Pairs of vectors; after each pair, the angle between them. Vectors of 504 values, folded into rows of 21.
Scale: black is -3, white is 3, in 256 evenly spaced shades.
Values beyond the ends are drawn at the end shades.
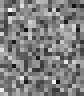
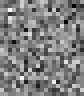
nearly parallel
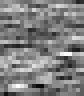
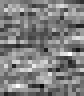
nearly parallel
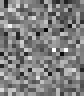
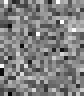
partly opposed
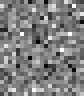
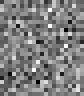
partly aligned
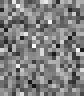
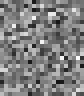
orthogonal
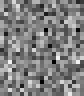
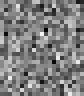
nearly parallel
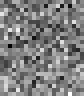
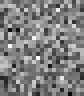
nearly opposite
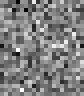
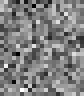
partly aligned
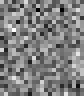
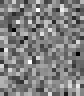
nearly opposite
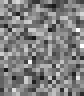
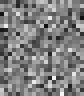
partly opposed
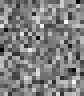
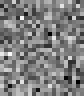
orthogonal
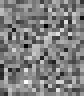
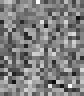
partly aligned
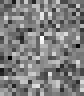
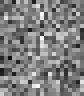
nearly parallel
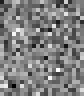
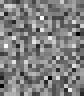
partly opposed
